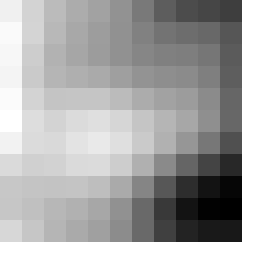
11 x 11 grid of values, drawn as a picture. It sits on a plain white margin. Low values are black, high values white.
Slope: up to the left. Lone odd cells: none. Ninth with the lowest average: bottom right. Average level on the scale: 60%. Stripes: none.
